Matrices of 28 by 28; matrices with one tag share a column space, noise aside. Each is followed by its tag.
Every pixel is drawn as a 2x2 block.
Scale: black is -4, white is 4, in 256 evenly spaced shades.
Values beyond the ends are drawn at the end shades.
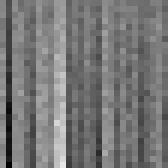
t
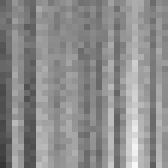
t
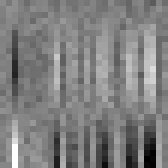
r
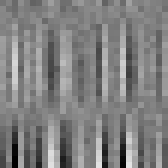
r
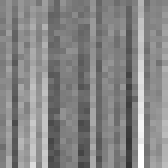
t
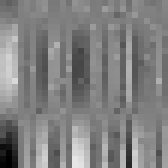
r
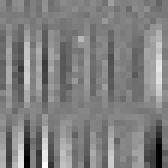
r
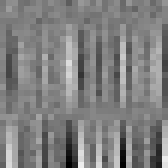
r
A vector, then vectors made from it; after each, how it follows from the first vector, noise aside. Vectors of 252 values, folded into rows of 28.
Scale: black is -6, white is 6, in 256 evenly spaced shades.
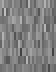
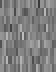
wrapped around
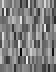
scaled up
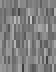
wrapped around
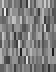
scaled up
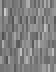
sign-scrambled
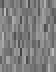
sign-scrambled
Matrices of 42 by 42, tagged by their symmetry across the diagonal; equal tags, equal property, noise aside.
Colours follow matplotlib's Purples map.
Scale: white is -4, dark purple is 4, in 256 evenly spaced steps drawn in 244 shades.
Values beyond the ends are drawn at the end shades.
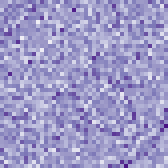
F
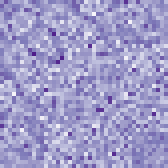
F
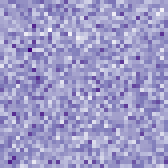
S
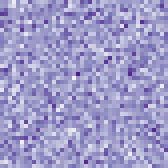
S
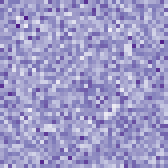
F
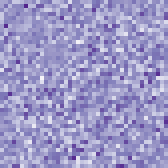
F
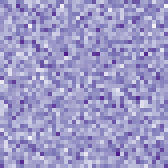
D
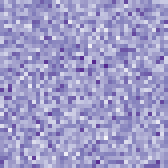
D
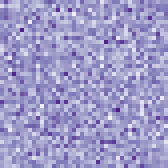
S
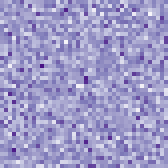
S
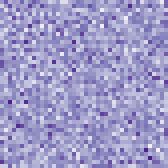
S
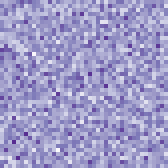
D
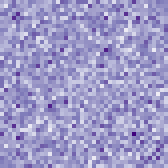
F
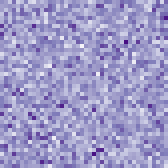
D
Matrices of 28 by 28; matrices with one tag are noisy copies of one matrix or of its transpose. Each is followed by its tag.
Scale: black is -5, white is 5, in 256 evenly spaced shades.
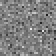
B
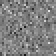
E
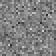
B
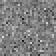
B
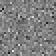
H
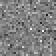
B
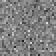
B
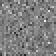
E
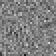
E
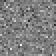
E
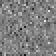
E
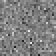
B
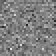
E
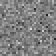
B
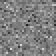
E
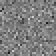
H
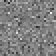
H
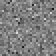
H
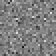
H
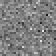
B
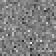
B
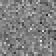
B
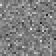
B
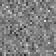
E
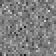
E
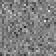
E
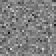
E
